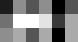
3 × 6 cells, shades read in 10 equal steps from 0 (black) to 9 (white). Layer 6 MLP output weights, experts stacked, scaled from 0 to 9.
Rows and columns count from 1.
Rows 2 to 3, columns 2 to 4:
9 9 8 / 6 3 6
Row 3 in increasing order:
0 3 5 6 6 6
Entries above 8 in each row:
0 2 0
